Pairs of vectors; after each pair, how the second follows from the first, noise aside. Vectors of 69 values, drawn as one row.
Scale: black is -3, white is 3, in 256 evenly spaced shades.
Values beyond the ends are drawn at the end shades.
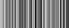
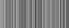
shrunk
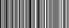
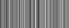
shrunk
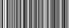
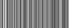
shrunk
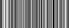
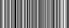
reversed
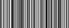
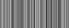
shrunk
